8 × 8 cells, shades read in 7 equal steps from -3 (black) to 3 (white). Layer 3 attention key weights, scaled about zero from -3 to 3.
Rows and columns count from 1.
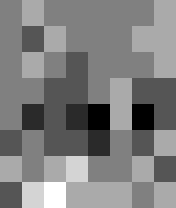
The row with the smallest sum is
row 5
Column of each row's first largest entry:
2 3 2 6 6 8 4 3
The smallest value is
-3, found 2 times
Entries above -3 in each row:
8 8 8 8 6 8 8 8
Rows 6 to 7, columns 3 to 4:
-1 -1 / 1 2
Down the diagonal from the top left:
0 -1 0 -1 -3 0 1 1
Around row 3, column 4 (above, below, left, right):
0 -1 0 0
